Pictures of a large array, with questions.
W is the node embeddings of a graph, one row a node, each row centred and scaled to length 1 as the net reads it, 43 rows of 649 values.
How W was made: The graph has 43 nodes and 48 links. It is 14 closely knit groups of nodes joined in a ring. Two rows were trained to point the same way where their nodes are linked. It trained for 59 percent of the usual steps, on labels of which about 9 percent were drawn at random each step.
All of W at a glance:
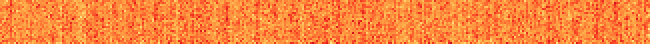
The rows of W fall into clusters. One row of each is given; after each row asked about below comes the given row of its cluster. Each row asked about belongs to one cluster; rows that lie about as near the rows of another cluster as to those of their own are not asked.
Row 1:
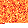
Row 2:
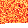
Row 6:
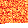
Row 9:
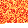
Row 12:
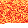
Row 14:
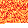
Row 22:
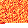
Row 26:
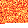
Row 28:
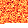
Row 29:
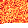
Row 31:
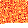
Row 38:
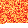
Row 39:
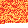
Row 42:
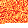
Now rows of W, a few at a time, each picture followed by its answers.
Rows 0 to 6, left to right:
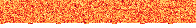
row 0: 38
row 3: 42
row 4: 39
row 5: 12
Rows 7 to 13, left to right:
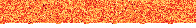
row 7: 39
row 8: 1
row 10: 29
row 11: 14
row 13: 39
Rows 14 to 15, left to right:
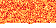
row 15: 31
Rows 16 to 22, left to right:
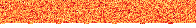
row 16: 14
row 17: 42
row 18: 26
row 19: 26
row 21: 2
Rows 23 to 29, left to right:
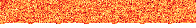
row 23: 29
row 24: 22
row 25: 28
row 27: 38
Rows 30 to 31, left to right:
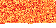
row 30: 1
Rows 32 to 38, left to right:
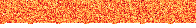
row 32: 9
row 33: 2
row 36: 31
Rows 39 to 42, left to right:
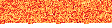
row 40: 6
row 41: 6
